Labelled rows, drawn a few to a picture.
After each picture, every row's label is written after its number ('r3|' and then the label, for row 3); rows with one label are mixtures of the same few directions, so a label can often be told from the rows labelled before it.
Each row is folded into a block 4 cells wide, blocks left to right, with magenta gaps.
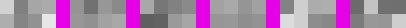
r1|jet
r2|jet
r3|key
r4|jet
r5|key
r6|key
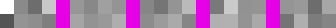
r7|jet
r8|jet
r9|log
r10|key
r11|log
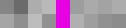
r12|log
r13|key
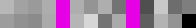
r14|jet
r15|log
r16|jet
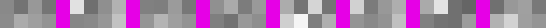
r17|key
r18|jet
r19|key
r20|log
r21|log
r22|jet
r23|log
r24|key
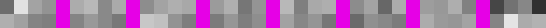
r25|jet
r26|jet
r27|key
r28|log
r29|key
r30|log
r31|log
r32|key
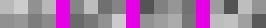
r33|jet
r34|key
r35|jet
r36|key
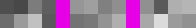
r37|jet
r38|key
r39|log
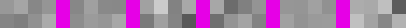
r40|key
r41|key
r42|jet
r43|jet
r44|log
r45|log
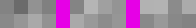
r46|jet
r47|jet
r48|jet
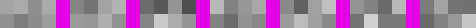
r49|key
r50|log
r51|key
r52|key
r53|log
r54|log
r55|key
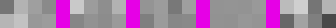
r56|key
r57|jet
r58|log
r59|log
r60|jet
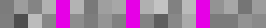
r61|log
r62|key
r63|key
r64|log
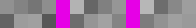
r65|jet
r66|jet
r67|jet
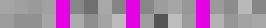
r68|jet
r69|jet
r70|log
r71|log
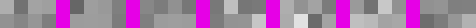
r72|key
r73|jet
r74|key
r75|key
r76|log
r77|log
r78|key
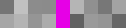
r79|key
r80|jet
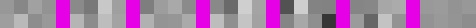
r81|log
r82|log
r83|jet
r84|log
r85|jet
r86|log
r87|jet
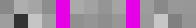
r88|log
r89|jet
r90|log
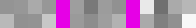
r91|jet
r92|jet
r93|jet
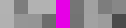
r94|key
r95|jet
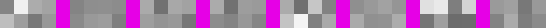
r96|jet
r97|jet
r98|key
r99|key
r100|log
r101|jet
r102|jet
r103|log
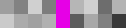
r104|log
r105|jet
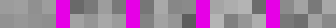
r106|jet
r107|jet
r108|jet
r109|log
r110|log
